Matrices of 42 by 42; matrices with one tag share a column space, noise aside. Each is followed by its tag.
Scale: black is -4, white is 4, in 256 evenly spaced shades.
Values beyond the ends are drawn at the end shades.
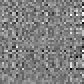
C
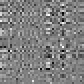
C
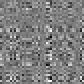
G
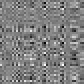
G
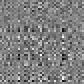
G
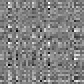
G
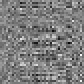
G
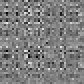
C
